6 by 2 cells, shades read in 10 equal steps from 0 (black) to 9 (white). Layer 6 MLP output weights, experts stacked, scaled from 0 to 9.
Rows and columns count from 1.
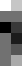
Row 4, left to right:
4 1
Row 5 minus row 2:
0 -1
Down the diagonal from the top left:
9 4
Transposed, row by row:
9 4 0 4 4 4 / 7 4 2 1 3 6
